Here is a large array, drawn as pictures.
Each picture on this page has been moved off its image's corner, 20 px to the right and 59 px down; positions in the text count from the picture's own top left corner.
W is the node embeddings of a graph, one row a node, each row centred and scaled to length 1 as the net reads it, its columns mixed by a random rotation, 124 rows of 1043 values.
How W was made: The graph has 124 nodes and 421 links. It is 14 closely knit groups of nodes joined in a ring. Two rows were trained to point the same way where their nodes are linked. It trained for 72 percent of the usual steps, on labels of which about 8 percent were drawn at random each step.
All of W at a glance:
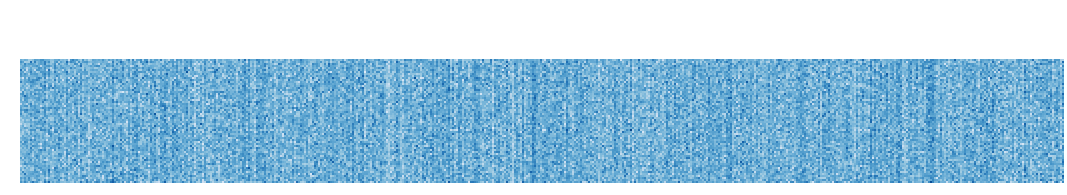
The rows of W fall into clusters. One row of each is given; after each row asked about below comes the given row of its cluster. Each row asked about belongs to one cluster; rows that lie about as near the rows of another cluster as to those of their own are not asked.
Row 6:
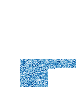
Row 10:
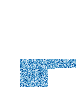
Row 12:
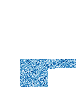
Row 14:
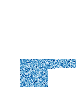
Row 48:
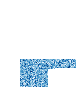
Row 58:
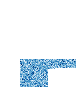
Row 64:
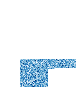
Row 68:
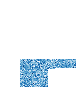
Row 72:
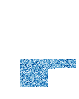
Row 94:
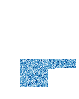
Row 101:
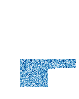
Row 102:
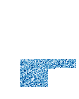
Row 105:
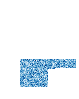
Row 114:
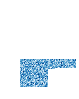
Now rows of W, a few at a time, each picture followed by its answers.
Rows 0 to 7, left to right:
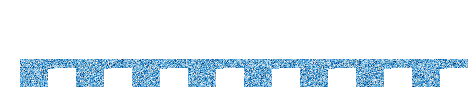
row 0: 58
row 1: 12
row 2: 12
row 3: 48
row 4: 10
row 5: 114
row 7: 14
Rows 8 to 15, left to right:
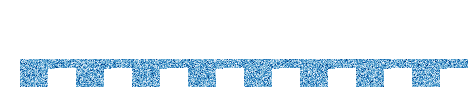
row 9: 105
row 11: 6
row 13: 64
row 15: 94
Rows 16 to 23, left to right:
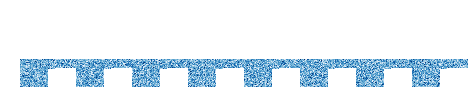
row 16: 14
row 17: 6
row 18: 10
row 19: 10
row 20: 48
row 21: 94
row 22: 114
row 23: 114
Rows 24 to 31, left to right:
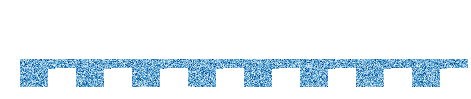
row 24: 12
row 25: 6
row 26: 12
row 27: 101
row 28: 64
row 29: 14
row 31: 58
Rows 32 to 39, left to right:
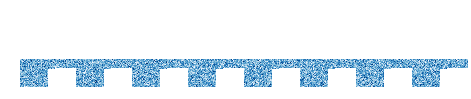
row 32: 101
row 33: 64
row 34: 48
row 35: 105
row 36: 114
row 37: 105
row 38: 94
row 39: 105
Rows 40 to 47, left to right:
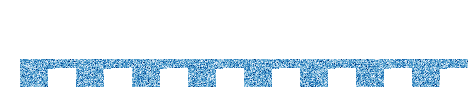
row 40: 14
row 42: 58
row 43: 68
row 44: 101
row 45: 102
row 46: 72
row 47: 105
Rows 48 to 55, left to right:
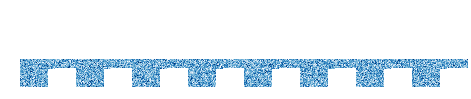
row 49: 64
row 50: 14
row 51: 105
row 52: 105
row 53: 10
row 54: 101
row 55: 114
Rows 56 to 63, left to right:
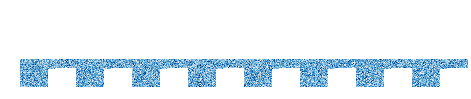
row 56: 72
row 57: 114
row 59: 102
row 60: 68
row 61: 10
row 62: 48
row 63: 10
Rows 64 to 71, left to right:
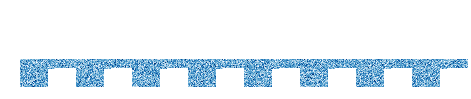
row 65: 102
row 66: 101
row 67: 64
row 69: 94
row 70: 12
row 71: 12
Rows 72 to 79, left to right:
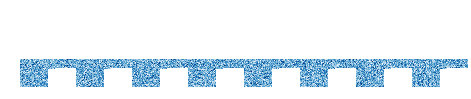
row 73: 64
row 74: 6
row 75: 94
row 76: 6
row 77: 101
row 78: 68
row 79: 58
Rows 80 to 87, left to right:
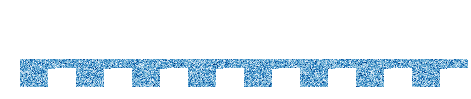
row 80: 101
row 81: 94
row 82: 14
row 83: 105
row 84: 114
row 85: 72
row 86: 14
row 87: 48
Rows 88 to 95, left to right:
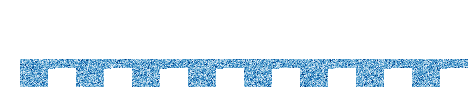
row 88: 72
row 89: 101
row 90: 10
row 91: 12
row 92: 105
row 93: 68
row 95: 68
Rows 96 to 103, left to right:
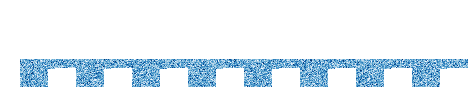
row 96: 58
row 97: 6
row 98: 10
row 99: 72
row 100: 6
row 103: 114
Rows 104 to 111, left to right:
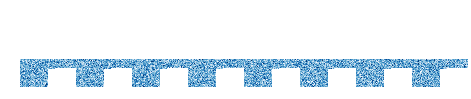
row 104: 114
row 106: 102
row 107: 102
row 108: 6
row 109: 64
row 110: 94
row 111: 64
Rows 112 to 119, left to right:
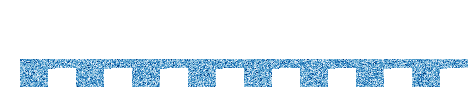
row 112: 14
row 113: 102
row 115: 10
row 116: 48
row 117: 94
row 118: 6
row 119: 58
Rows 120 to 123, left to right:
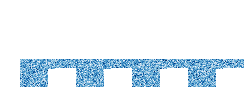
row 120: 68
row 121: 10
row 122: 14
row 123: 14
